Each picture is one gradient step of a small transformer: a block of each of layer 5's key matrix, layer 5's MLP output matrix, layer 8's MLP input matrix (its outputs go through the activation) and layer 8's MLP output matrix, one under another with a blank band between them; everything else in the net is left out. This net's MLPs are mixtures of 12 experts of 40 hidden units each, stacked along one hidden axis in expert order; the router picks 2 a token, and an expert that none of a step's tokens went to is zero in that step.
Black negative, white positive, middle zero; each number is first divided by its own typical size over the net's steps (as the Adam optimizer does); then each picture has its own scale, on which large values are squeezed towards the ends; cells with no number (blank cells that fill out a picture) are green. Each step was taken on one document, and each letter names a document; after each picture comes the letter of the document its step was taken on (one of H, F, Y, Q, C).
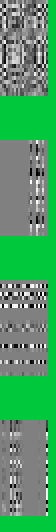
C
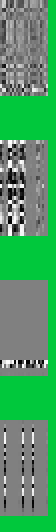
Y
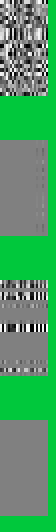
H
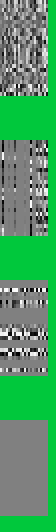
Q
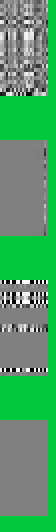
H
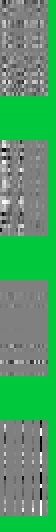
Y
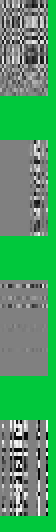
C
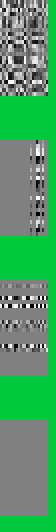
C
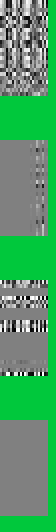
H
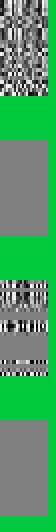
H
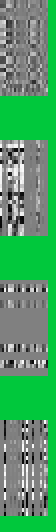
Y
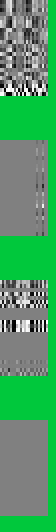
H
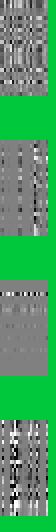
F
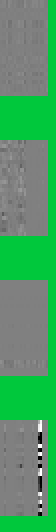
Y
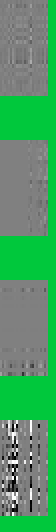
F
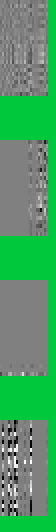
F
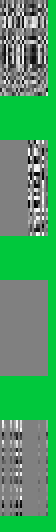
C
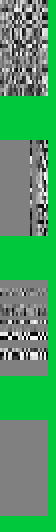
Q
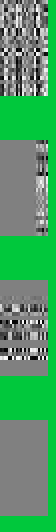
Q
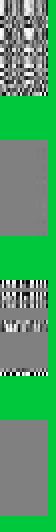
H
